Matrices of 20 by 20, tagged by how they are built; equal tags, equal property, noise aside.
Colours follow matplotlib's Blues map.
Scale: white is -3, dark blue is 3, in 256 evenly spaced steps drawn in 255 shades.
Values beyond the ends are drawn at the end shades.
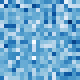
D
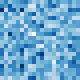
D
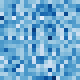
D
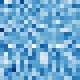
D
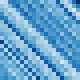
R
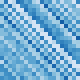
R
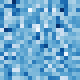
D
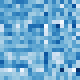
D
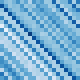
R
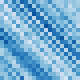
R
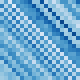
R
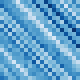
R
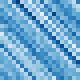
R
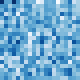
D
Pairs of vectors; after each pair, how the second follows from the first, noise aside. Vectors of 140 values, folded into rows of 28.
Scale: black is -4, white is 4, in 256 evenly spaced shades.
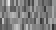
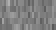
shrunk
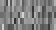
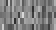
copied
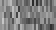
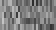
copied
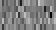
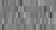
shrunk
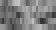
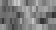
copied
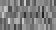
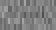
shrunk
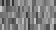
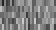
copied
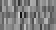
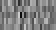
copied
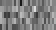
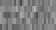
shrunk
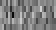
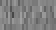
shrunk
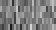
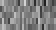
reversed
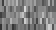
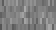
shrunk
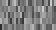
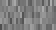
shrunk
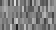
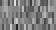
copied
